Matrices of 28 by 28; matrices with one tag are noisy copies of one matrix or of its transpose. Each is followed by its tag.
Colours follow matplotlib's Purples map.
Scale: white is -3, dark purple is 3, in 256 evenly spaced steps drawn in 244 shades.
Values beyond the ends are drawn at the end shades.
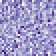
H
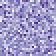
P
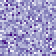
P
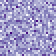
P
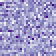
H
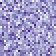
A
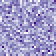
P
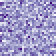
H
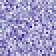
P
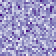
A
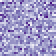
H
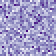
P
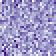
H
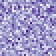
A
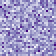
P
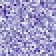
P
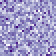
A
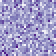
H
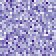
P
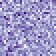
A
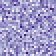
P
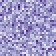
A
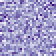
H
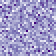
P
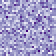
P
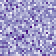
P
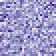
H
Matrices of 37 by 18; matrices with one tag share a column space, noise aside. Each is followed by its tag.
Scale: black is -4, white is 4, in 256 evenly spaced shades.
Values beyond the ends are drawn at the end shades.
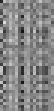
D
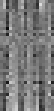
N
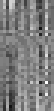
N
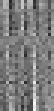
N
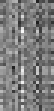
D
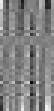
N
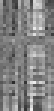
N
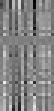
N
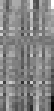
N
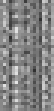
D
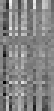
N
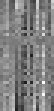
N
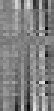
N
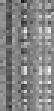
D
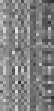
D
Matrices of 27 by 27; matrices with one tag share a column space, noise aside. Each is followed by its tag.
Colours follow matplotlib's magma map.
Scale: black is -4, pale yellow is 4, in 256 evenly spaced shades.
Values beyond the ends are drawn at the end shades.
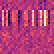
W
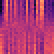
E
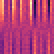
E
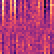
E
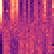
E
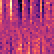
E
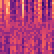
E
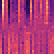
E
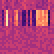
W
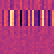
W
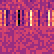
W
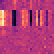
W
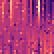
E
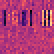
W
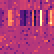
W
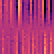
E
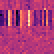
W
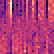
E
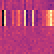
W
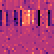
W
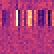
W
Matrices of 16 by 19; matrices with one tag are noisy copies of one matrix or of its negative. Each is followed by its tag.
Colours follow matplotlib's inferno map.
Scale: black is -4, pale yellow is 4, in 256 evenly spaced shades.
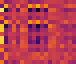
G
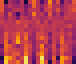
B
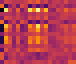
G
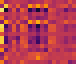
G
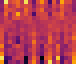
B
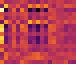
G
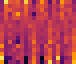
B
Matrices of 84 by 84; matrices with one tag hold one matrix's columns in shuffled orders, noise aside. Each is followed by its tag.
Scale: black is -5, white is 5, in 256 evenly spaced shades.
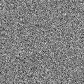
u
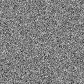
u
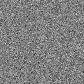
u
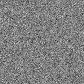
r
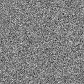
r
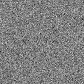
r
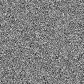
u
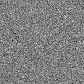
r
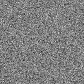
r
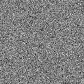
u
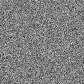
u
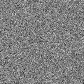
u
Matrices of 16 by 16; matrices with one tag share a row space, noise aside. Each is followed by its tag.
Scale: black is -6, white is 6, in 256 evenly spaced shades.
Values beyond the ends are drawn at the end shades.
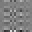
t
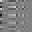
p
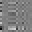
p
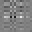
t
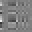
p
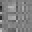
p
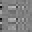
p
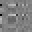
p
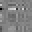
p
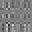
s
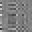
p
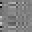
p
